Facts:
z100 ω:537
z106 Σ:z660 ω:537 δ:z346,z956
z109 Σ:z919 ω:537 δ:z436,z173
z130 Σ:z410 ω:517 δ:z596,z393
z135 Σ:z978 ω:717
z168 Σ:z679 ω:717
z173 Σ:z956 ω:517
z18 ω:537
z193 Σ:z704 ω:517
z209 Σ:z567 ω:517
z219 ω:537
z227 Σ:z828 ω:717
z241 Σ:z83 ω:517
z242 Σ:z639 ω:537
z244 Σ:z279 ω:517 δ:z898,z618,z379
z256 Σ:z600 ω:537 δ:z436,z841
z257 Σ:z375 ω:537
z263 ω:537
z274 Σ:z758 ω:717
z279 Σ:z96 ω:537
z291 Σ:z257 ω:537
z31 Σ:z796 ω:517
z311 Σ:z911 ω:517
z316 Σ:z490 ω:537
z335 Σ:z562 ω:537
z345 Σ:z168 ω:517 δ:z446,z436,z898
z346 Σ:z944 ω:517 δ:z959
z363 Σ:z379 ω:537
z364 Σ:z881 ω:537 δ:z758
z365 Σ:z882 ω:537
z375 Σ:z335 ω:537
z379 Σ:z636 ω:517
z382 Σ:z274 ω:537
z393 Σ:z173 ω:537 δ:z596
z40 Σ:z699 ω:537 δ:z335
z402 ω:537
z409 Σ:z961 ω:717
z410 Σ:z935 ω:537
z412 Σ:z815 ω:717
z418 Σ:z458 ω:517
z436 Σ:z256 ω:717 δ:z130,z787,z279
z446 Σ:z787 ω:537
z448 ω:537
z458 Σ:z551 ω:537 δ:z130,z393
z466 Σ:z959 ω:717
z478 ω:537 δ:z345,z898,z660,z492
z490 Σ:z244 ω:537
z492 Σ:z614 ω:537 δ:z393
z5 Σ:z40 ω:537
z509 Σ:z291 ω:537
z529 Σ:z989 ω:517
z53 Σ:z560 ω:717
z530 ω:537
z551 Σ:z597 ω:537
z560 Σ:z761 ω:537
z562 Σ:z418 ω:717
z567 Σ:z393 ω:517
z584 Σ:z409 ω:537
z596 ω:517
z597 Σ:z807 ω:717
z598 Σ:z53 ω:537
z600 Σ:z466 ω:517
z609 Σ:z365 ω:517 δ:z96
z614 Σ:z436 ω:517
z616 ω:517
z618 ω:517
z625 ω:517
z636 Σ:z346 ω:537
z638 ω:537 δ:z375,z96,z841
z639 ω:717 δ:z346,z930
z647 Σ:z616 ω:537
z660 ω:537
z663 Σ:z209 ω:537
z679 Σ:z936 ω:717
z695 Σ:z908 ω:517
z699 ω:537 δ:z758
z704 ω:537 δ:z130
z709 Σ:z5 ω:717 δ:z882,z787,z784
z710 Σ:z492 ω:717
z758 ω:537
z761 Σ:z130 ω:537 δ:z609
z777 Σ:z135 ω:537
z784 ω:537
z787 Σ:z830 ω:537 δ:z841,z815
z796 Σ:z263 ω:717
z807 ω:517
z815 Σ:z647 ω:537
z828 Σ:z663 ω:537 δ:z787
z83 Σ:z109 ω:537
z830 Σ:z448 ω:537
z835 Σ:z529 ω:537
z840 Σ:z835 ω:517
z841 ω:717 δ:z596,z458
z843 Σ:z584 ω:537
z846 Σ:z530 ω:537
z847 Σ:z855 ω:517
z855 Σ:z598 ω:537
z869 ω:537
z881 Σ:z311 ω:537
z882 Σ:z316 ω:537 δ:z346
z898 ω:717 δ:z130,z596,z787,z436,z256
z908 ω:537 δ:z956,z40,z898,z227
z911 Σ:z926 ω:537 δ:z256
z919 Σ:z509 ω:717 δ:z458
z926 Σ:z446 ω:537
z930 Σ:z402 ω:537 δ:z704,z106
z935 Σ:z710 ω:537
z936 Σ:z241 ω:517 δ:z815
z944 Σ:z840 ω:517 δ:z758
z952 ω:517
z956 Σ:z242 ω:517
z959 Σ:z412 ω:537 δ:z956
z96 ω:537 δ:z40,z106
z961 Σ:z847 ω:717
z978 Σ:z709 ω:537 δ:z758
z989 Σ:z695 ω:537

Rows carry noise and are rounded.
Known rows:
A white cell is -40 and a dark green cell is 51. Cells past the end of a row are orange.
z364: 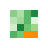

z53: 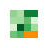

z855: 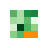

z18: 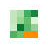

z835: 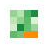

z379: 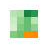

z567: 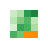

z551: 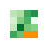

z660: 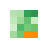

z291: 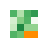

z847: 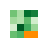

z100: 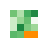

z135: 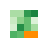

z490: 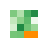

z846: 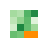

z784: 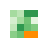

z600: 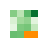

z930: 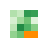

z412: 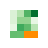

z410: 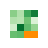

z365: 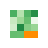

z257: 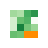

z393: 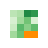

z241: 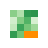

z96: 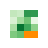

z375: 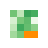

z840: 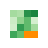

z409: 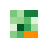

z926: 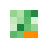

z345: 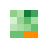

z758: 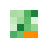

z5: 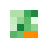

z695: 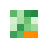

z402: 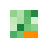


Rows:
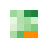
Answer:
z436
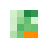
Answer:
z787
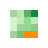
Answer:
z815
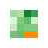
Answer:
z936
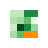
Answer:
z761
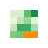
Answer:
z959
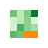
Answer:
z647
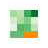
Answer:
z614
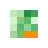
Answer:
z458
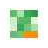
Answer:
z597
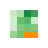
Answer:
z919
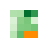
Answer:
z898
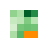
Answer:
z130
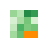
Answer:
z704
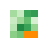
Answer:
z40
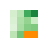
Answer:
z256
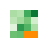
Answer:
z710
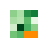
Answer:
z584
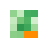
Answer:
z335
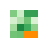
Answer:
z106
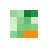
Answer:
z173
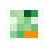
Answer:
z596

